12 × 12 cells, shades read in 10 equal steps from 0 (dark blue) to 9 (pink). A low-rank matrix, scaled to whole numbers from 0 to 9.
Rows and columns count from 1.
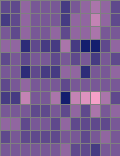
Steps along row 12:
same same same same same up down same down up same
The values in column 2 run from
2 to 5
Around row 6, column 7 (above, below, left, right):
4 3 2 5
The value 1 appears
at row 4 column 3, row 6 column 3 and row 6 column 9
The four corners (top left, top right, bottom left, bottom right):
3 3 4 4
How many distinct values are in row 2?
5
